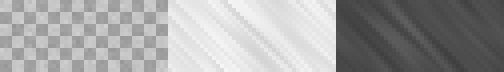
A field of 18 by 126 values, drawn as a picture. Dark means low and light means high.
The table splits into one row of 3 panels. Panel 1,1: high, checkered. Panel 1,2: very high, slanting down to the right, faint in contrast. Panel 1,3: low, slanting down to the right, faint in contrast.
